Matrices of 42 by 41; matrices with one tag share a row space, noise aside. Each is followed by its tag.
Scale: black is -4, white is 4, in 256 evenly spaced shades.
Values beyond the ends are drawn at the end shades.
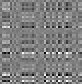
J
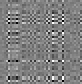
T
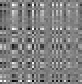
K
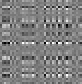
J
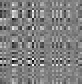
K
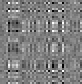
T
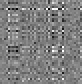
T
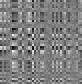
K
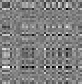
J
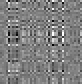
T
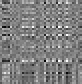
J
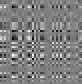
K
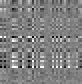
K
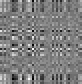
K
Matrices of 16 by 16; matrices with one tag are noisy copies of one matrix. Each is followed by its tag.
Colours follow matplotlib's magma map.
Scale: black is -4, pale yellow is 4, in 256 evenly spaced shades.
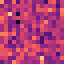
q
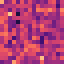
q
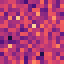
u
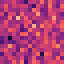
u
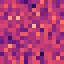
u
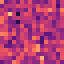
q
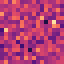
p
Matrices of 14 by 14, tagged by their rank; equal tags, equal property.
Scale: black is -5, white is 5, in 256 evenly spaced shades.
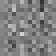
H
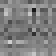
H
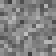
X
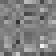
H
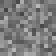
X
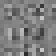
H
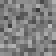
X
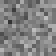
X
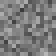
X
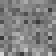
H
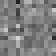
H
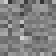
H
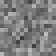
X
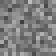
X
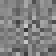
H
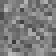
X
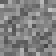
X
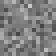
X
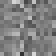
H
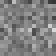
H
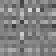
H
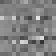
H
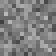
X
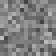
X
